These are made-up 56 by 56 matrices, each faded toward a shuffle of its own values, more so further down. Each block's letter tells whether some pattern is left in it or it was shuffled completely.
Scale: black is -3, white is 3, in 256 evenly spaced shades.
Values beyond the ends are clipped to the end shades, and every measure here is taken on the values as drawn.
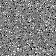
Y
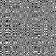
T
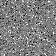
Y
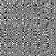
T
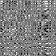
T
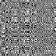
T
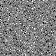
Y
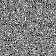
Y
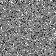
Y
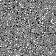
Y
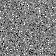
Y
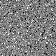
Y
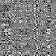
T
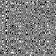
T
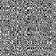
T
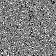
Y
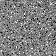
Y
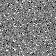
Y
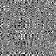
T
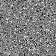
Y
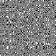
T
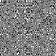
T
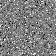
Y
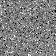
Y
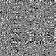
T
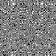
T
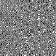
T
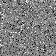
Y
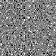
T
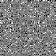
T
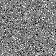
Y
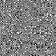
T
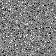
Y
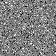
Y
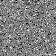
Y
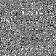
T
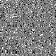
T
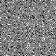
T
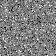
Y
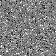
Y
